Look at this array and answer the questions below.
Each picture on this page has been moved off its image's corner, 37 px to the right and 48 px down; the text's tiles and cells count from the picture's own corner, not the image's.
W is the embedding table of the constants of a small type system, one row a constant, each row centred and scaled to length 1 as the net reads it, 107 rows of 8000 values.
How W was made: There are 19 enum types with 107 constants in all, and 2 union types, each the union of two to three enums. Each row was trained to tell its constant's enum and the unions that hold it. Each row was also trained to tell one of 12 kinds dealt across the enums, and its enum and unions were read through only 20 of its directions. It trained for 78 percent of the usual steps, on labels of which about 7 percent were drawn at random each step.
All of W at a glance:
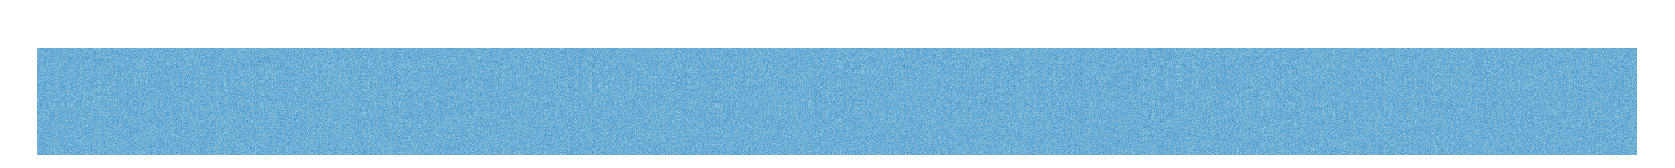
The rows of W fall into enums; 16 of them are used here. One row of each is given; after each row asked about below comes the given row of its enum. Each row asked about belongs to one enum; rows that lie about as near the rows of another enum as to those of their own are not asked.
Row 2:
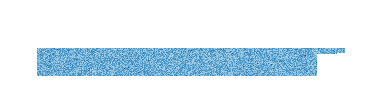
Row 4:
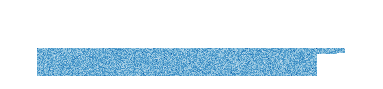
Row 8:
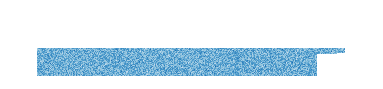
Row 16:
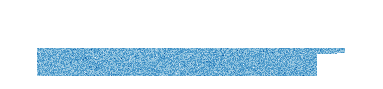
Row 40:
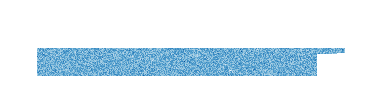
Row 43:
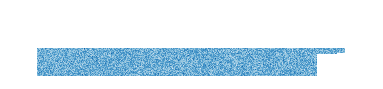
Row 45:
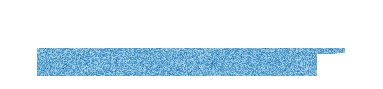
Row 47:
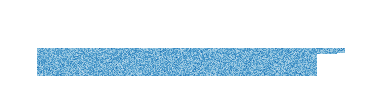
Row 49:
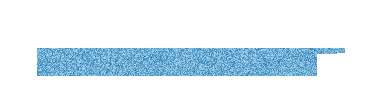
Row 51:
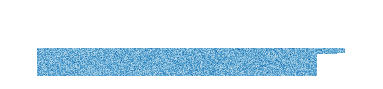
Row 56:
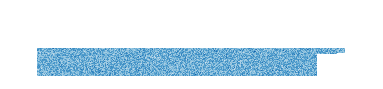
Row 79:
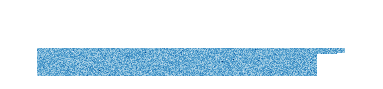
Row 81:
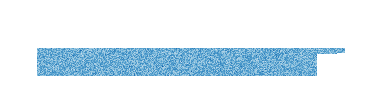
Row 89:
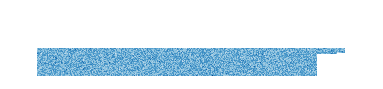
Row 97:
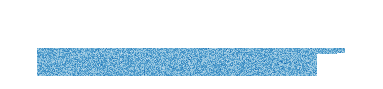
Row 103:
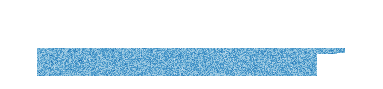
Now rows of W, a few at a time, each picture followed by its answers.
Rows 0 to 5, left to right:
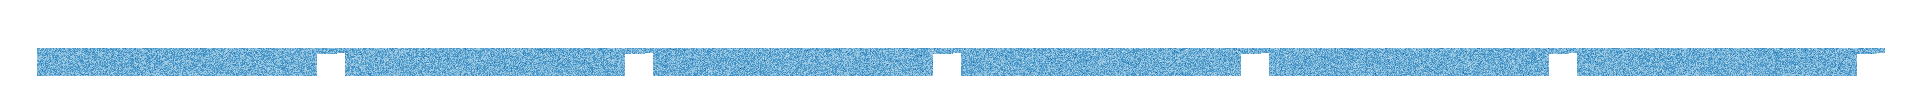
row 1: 81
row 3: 49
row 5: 8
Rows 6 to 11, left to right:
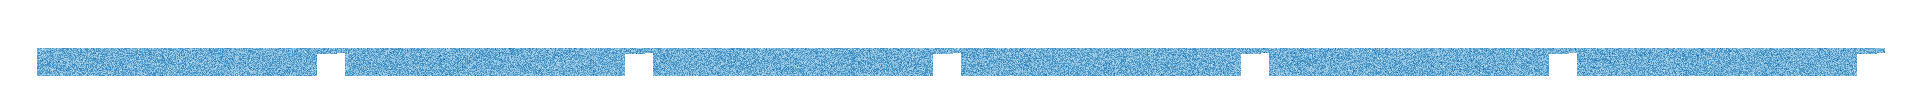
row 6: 49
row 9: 97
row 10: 4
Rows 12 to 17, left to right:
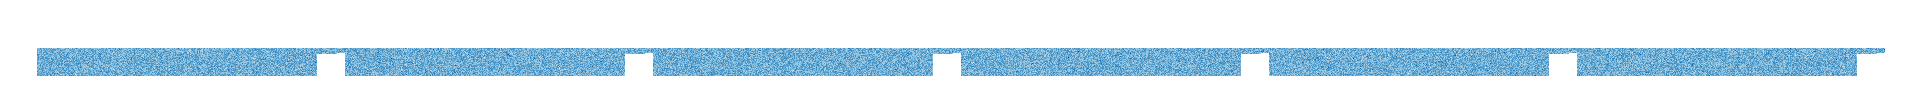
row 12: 4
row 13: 103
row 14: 103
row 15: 4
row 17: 56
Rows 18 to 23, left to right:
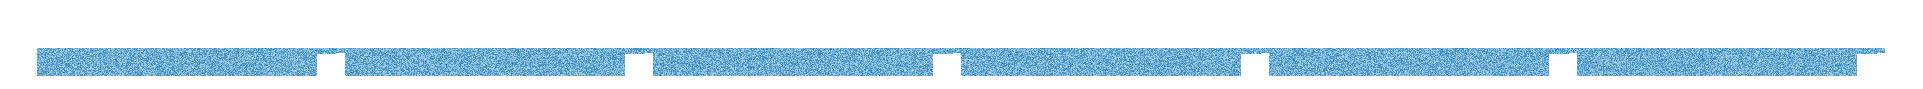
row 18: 51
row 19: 40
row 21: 8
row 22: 40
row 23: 49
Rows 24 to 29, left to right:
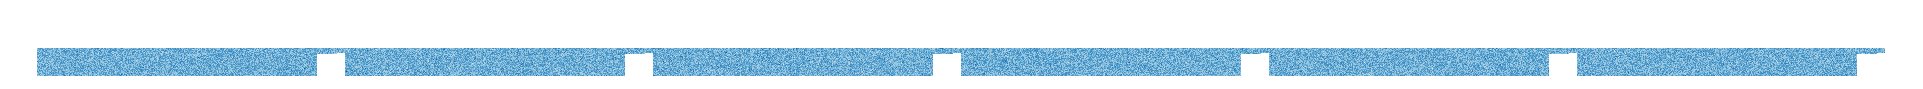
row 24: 40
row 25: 8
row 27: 103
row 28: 16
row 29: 89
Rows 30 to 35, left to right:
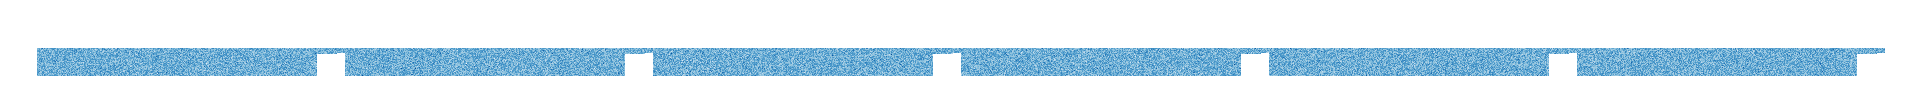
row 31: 103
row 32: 8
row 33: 81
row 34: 97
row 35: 81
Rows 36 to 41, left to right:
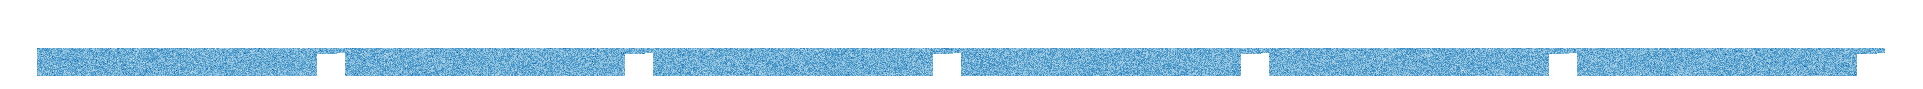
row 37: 97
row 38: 40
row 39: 51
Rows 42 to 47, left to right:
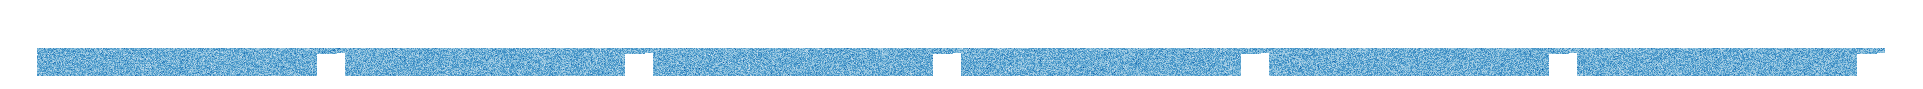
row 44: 89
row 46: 56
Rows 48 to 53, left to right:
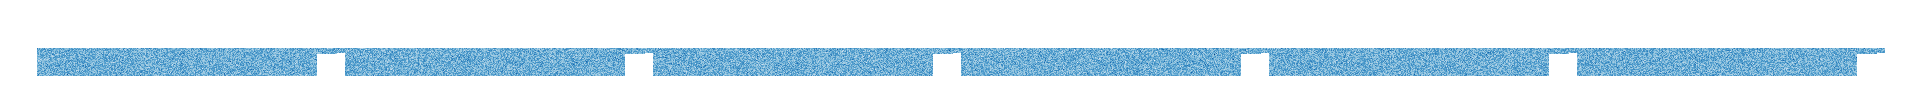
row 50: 81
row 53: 49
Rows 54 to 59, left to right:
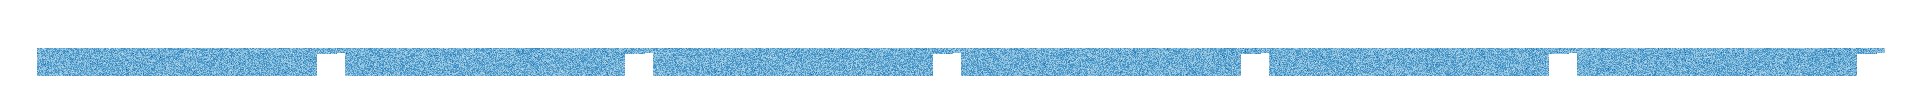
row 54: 49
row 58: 16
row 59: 45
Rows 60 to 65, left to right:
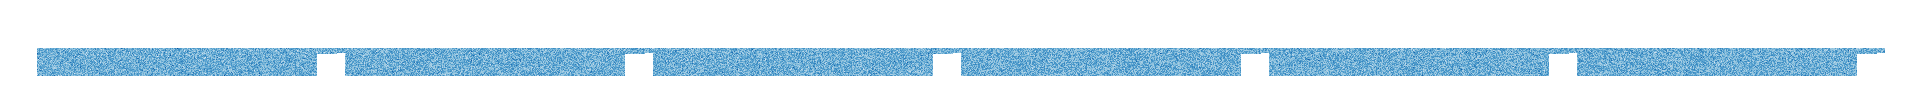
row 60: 81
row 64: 8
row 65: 49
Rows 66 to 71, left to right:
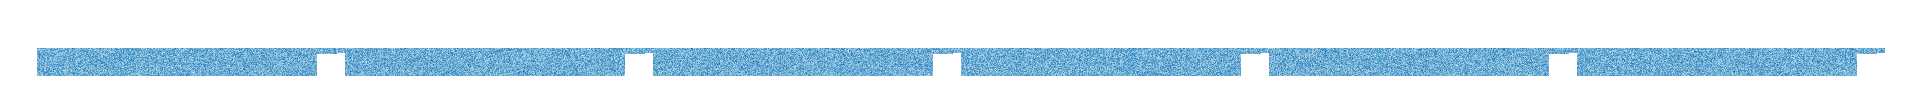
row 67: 2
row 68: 47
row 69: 89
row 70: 4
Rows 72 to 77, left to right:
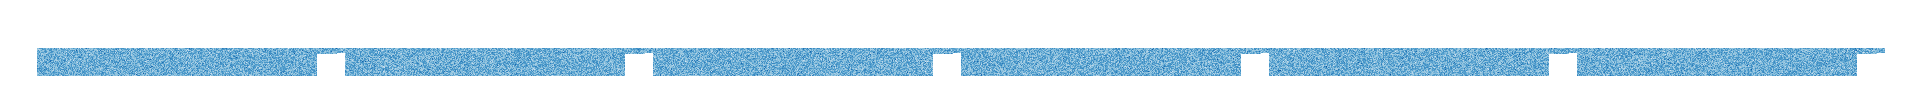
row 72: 81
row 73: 40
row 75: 4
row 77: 56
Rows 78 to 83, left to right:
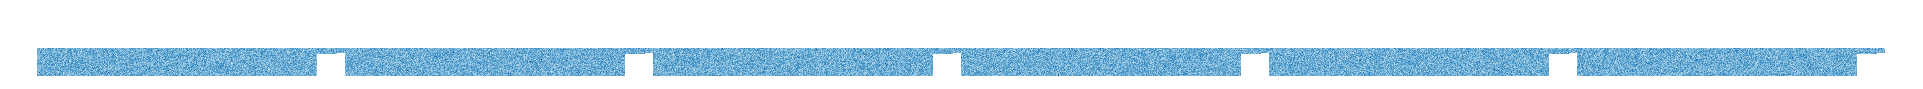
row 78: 103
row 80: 4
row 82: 51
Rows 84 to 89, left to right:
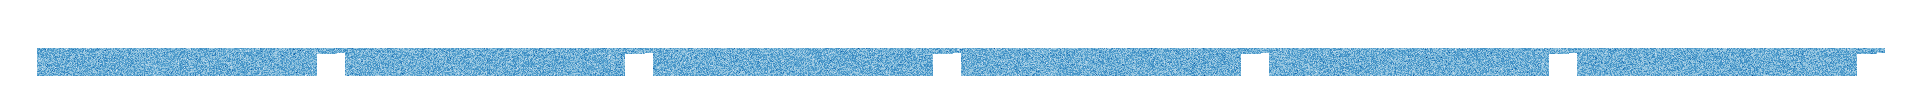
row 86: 89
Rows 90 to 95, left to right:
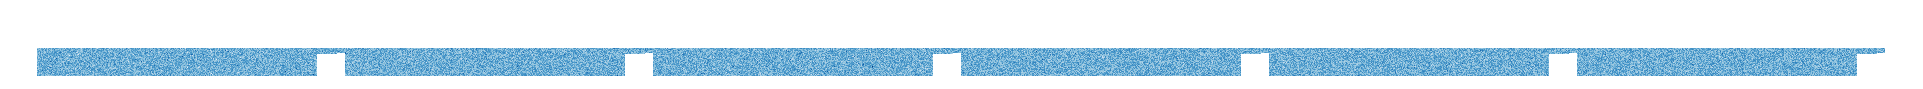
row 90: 79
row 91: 16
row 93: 16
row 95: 51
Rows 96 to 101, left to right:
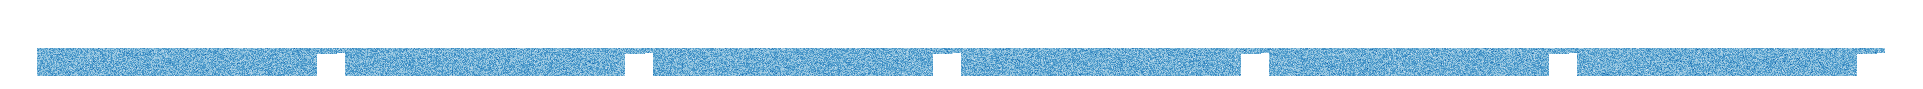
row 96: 43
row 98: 16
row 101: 79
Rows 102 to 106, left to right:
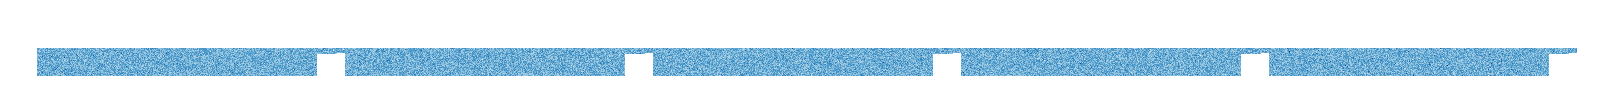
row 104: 16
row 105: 40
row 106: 103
